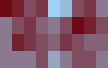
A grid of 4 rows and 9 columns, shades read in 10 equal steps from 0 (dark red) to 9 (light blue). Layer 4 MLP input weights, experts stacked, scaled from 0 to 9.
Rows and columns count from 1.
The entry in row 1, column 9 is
5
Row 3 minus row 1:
5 0 -1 1 -5 -6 0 2 -1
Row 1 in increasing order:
0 1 2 2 3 3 5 8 9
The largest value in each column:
5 5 5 4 9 8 3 4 5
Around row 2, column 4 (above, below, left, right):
2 3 2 5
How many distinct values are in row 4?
3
